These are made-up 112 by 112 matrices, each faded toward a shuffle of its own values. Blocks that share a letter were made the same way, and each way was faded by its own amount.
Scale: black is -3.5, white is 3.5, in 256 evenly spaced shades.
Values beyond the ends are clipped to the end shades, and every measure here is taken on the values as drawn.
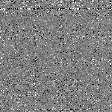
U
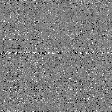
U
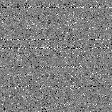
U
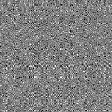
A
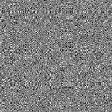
A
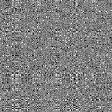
A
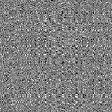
A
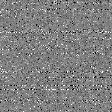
U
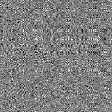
A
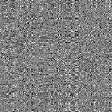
A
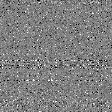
U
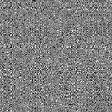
A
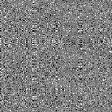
A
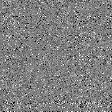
U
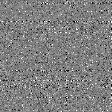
U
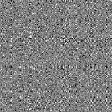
A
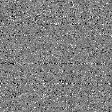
U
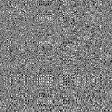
A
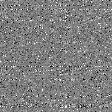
U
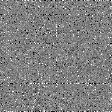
U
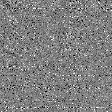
U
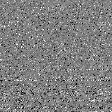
U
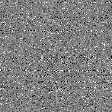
U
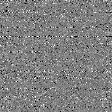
U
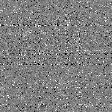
U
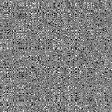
A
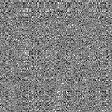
A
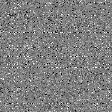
U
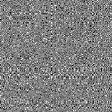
A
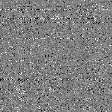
U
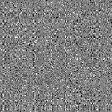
A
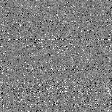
U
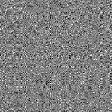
A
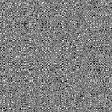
A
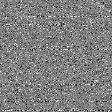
U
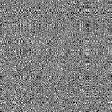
A
